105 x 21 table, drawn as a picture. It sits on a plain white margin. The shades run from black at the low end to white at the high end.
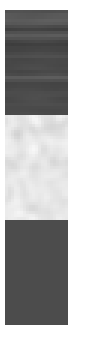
The table splits into 3 rows of 1 panel. Panel 1,1: low, streaked across, faint in contrast. Panel 2,1: very high, blotchy, faint in contrast. Panel 3,1: low, flat.
